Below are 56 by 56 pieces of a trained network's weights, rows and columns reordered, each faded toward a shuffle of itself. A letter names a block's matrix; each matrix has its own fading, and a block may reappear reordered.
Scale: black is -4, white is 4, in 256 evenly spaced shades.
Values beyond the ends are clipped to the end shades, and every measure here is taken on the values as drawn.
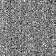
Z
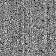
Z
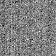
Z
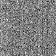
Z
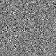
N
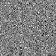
N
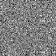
N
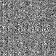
Z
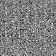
Z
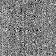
Z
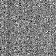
Z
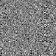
N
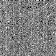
Z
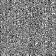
Z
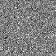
N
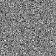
N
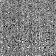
Z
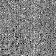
Z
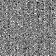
Z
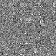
N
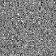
N
